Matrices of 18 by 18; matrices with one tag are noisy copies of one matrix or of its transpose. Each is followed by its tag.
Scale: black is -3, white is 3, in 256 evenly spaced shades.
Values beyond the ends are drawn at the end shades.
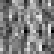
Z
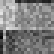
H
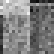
H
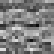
Z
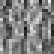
Z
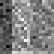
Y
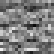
Z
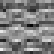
Z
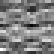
Z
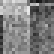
H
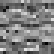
Z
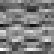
Z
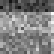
Y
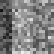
Y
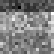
Y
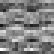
Z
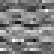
Z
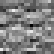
Z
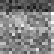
Y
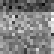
Y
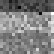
Y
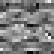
Z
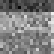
Y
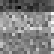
Y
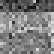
Y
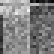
H
